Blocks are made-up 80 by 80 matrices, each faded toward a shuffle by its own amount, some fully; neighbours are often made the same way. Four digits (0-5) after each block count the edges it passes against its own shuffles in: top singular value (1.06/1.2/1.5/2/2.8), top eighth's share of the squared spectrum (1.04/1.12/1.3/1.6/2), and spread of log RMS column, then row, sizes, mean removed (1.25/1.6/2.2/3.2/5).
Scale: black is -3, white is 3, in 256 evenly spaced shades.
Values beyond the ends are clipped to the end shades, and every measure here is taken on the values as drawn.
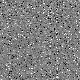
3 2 1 0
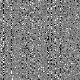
4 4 3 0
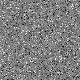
2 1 0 0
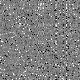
4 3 1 0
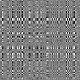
5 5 4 4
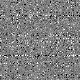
2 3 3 3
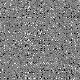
1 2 2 2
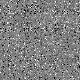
1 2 2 2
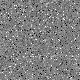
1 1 0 0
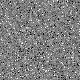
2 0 0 0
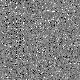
1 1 1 0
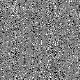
1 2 3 0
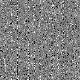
2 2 3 0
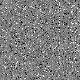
1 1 2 0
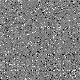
3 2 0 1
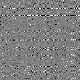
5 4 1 3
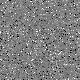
2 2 0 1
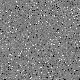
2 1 0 0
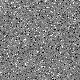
0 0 0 0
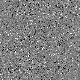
0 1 1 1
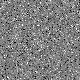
0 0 0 0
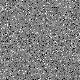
0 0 1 1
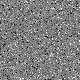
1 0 0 0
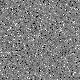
0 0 0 0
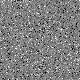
0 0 0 0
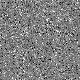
0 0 0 0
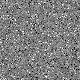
0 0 0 0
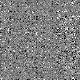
1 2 3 3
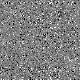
1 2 2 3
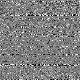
2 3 0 4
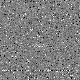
2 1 0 1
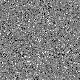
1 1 0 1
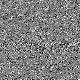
1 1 0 2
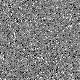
0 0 0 1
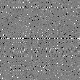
4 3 1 2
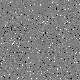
2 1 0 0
